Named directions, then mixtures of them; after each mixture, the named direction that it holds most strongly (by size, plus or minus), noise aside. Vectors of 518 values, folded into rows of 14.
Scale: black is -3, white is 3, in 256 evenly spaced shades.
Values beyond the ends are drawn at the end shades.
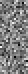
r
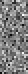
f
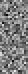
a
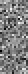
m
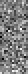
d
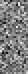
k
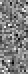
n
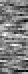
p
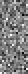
f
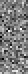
d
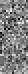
m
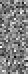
r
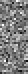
r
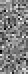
m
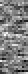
p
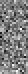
d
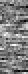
p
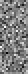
k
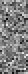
f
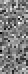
m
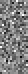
r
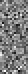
a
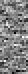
p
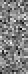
k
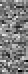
p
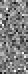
f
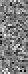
n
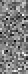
f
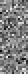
m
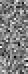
r
